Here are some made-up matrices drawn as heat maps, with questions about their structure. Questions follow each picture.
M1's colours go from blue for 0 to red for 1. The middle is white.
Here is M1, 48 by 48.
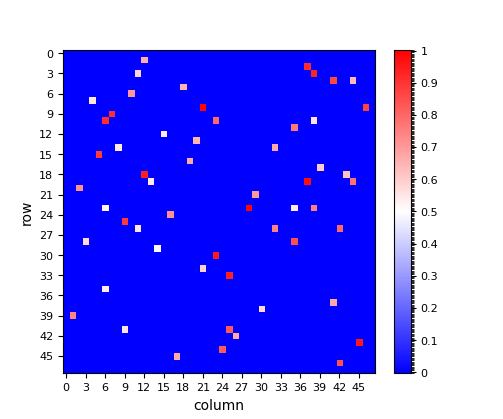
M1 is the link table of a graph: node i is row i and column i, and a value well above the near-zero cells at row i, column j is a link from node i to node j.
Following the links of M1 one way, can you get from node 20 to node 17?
no
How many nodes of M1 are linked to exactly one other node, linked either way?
1
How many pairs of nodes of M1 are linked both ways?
2
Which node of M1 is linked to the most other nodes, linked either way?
node 23
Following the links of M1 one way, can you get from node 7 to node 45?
no
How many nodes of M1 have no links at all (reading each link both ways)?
8
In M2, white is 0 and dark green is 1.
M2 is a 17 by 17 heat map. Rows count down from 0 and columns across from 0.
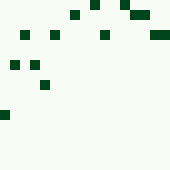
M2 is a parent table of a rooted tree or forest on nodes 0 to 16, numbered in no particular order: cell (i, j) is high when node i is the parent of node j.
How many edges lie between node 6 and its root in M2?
0
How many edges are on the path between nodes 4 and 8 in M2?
1
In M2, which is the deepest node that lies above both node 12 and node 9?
0
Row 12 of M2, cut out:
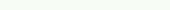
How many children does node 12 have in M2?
0
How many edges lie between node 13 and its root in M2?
2
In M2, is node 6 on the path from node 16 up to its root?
yes
